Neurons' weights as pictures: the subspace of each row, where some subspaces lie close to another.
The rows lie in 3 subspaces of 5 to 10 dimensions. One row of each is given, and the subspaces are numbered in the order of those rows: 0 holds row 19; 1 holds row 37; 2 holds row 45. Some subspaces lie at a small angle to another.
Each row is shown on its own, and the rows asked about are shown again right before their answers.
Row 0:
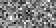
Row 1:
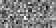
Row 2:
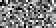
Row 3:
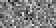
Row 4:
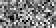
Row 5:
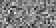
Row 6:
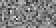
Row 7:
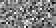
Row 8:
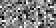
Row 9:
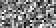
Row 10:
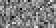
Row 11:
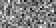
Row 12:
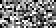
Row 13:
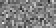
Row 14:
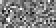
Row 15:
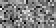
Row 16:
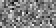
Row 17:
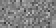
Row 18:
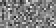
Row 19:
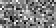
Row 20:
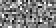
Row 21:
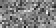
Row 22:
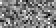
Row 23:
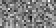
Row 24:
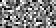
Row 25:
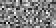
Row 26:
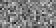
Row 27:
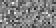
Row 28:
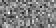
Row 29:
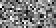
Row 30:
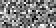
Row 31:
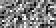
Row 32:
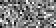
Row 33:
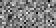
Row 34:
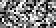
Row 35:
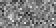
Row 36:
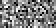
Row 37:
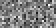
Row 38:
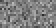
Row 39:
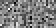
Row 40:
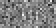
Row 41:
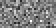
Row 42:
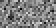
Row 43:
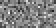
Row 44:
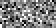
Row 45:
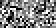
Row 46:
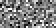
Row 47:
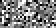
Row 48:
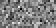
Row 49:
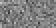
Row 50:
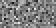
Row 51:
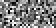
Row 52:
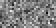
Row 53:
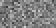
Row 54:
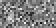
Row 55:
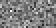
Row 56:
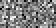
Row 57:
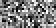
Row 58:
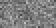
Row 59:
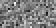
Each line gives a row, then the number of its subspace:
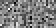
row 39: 1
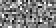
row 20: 1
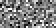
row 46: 2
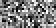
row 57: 1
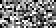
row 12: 2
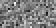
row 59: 1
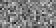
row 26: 0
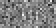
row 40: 1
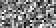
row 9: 1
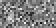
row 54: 2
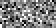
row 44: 1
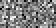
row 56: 1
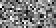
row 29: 1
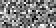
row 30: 1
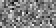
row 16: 1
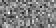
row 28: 1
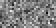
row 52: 1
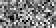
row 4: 2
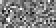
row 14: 2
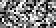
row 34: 1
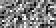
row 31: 1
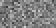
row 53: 1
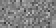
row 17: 2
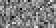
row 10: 1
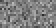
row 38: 0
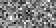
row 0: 0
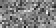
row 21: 1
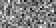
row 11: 1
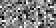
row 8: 1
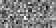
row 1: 1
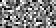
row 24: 1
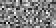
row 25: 2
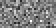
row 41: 2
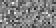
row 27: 2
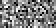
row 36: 1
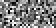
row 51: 0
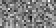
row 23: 1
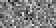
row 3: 1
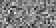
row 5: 2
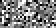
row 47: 2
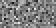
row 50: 2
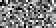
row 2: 1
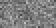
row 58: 0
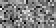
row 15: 1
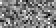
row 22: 2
